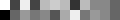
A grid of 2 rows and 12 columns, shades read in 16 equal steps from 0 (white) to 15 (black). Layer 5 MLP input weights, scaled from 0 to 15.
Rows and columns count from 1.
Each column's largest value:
15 11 6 11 7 10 5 12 8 7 7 9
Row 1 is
0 11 1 11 4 3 4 12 4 7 7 9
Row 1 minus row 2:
-15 2 -5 3 -3 -7 -1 11 -4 1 0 0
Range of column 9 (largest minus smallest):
4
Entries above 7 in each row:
4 6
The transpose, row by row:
0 15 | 11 9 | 1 6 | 11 8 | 4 7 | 3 10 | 4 5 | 12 1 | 4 8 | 7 6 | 7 7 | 9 9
